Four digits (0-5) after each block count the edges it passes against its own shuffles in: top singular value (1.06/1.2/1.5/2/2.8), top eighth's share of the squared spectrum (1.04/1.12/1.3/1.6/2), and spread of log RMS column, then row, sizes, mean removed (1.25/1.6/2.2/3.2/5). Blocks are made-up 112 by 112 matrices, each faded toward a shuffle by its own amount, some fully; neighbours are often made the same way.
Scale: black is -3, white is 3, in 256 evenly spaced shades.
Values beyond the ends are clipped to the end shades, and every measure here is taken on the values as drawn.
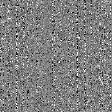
2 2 4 0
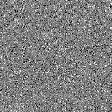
4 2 2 1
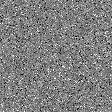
2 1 0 0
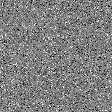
2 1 0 0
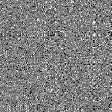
4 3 2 2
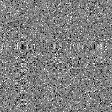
4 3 2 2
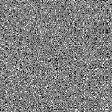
4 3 2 1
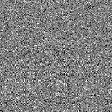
4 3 2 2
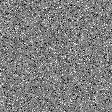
1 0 0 0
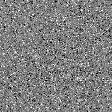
3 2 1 0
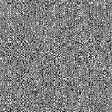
5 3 3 2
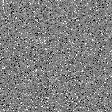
3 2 0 1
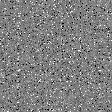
3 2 1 1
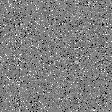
3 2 1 1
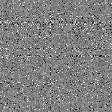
4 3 2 2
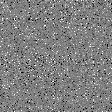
3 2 1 1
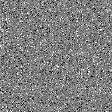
3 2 2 0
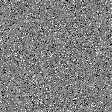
1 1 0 0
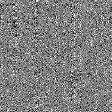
3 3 3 1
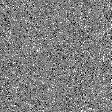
1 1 2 0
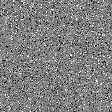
0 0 1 0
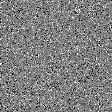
0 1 2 0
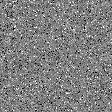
0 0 1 0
